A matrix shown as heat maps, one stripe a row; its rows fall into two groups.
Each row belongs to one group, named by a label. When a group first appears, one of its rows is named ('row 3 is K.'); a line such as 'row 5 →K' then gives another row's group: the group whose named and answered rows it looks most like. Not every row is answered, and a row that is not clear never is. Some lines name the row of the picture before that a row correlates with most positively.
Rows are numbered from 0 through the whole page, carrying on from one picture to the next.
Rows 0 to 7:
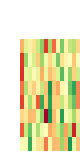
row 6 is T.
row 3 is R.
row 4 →R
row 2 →T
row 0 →R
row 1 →T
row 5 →R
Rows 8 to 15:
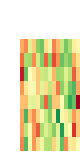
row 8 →R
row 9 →R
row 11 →R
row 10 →T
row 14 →T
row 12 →R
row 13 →T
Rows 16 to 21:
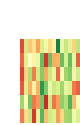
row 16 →T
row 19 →T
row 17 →R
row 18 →R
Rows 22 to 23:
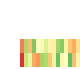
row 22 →T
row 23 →T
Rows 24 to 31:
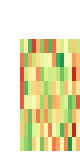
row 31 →R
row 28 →R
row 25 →T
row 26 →T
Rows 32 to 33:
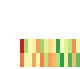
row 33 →T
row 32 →T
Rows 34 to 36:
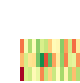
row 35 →R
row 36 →T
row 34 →T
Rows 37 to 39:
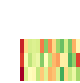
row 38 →R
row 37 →T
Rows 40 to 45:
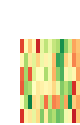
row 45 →T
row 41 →T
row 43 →T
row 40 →T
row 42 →T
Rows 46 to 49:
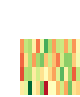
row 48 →T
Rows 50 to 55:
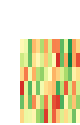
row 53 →T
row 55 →R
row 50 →R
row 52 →R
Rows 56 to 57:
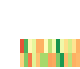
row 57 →T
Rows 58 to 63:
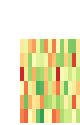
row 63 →R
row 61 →R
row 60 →R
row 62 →T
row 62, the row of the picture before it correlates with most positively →56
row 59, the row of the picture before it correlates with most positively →57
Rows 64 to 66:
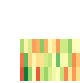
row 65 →T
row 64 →R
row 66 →T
